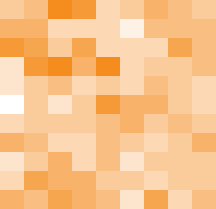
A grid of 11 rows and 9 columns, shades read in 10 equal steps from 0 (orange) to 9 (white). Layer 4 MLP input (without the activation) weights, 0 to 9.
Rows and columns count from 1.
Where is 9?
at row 6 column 1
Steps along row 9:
down down up down up down same same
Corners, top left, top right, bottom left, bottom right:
5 5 3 4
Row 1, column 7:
3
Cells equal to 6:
20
